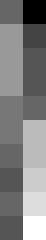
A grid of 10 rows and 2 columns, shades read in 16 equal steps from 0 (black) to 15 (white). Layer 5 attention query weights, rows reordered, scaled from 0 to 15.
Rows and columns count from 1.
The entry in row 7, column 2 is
11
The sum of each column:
69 82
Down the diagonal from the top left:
6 4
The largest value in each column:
9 15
